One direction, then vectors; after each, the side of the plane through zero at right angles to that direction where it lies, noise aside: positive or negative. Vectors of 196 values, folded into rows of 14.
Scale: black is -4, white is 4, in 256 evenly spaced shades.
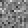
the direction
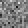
positive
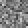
negative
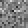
positive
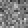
negative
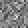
negative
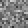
positive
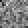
positive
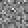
positive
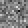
negative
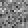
positive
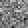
positive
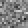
positive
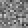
negative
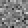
positive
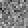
negative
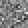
positive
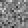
positive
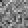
positive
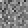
negative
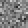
positive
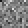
positive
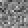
negative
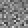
negative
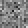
positive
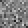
positive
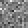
positive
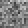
positive
